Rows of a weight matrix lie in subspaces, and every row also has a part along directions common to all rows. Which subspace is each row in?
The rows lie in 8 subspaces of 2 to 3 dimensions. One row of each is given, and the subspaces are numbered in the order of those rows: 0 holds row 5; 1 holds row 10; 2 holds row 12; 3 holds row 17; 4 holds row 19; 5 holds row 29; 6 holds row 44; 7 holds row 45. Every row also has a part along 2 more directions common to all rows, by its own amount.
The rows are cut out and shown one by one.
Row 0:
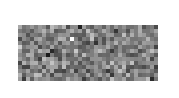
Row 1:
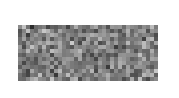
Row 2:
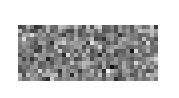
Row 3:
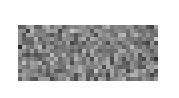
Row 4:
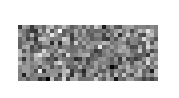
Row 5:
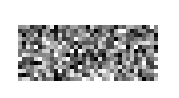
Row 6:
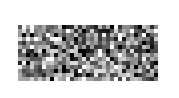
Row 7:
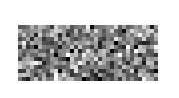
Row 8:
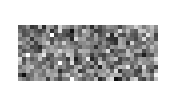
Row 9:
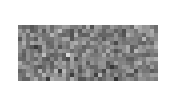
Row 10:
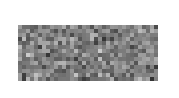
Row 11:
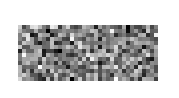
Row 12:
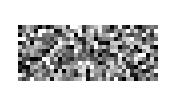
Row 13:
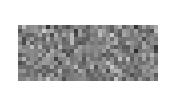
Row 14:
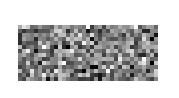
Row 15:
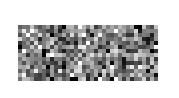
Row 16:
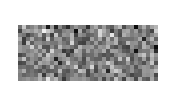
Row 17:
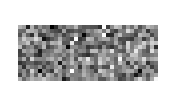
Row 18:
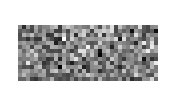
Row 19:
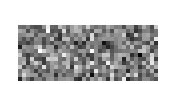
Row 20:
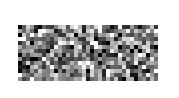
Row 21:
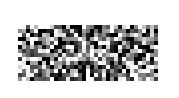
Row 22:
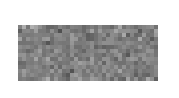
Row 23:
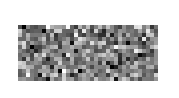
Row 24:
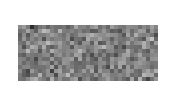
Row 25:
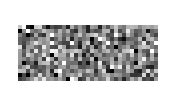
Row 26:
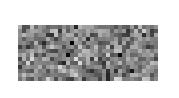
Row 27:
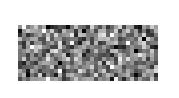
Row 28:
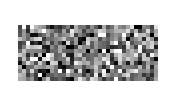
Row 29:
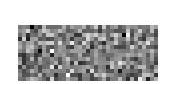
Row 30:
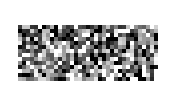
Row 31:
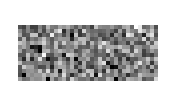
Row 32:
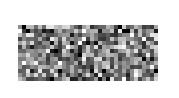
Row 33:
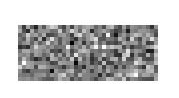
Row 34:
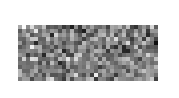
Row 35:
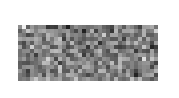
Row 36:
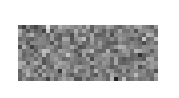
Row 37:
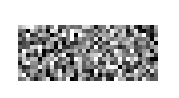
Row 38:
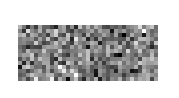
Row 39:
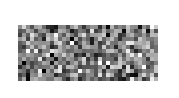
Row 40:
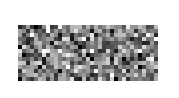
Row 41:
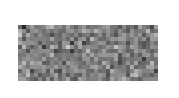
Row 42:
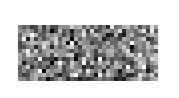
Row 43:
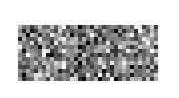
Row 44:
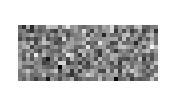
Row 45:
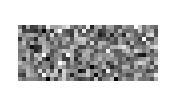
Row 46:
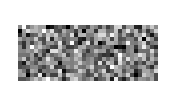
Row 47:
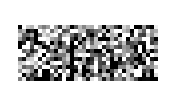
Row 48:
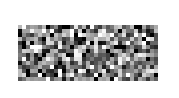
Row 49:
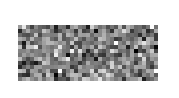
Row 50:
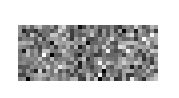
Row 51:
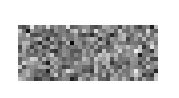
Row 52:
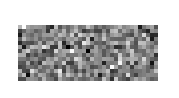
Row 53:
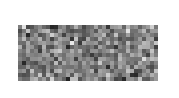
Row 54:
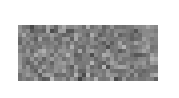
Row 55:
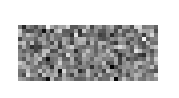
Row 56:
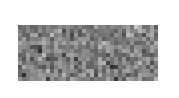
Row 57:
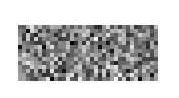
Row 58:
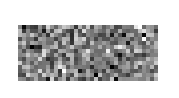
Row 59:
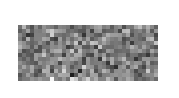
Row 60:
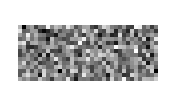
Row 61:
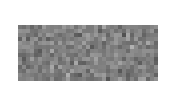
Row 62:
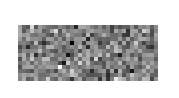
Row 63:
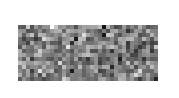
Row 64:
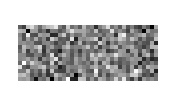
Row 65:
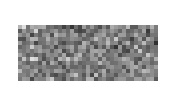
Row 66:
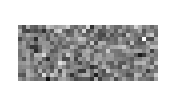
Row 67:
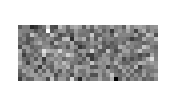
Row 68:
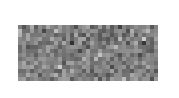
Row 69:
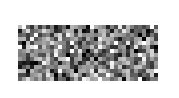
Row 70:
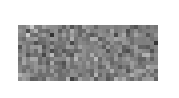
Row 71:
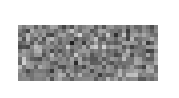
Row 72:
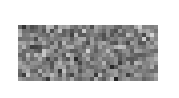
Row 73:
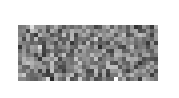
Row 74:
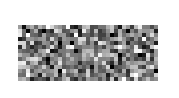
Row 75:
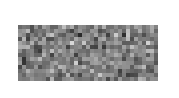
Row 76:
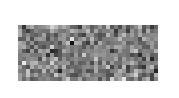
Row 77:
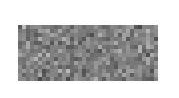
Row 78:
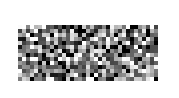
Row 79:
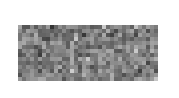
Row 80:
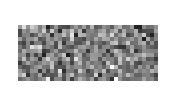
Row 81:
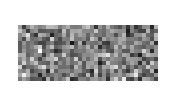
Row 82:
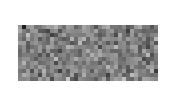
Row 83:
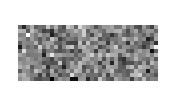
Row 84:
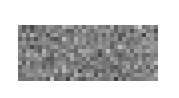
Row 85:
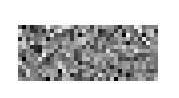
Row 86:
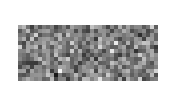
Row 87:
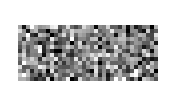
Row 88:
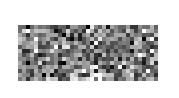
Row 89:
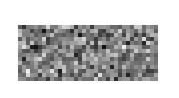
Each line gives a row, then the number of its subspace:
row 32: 1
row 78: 2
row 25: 2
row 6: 6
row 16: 7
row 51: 3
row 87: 4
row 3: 4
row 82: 3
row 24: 5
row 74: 2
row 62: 6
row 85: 5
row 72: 7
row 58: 6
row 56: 4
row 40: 4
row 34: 2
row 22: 5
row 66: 7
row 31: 4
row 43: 1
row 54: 4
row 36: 4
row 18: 6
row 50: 1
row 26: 6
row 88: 7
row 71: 5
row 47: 3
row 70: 2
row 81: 4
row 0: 1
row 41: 7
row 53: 3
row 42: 1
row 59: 1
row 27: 1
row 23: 1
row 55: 2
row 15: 1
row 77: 3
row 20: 2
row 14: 7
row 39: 1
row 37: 7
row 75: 5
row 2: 2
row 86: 0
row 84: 6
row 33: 5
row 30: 0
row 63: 3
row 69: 0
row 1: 5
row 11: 4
